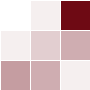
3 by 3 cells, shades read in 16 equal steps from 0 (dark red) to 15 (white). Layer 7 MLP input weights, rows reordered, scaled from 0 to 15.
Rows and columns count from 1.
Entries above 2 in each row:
2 3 3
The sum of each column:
38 36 24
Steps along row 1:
down down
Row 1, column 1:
15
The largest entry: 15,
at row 1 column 1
